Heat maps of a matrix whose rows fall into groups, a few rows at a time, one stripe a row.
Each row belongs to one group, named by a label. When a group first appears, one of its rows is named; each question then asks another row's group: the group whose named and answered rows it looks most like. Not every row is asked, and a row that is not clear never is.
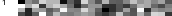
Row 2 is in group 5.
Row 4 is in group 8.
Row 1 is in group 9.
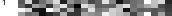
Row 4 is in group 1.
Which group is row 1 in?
9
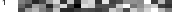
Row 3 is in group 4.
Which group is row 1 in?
9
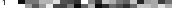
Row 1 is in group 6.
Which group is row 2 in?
5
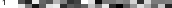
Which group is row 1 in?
6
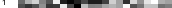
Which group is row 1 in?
4
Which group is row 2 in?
1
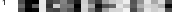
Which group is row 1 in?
1
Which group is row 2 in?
8
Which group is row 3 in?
1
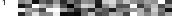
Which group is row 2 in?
6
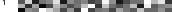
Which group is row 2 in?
6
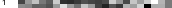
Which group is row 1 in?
4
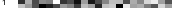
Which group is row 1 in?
4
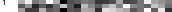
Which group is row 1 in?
5
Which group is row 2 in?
1
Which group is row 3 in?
1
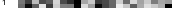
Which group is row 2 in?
8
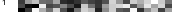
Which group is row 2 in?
1
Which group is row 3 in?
6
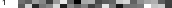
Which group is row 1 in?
8
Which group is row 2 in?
9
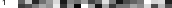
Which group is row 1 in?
9
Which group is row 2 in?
9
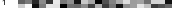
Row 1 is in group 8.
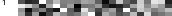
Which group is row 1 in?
8
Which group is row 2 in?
5
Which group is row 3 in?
1
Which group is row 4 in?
6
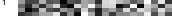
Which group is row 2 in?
6
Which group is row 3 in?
1
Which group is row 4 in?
9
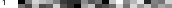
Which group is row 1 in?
4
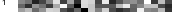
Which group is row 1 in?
9
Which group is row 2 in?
8
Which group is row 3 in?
5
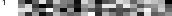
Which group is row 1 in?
8
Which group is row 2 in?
1
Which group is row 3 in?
5
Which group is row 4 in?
6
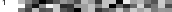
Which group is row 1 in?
1
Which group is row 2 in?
5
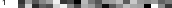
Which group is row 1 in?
4
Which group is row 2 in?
8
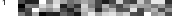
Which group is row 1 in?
8
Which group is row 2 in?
9
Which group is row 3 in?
6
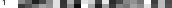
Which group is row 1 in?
9
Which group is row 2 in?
9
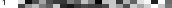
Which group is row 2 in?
4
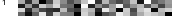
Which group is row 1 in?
6
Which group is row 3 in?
1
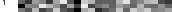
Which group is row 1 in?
8
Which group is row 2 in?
9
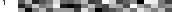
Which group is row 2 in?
4
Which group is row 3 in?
8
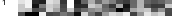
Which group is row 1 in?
5
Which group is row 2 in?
5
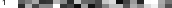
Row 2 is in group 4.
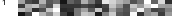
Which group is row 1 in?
1
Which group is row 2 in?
4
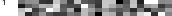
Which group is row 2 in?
6
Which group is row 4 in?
1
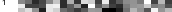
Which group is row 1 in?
9
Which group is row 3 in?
5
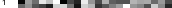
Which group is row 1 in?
9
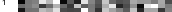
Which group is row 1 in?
9
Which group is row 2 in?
6
